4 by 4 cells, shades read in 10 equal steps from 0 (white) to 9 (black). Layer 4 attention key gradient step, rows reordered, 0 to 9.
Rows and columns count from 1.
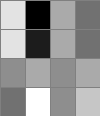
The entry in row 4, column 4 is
2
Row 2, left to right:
1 8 3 5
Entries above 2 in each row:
3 3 4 2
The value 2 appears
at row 4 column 4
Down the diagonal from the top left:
1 8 4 2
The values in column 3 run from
3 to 4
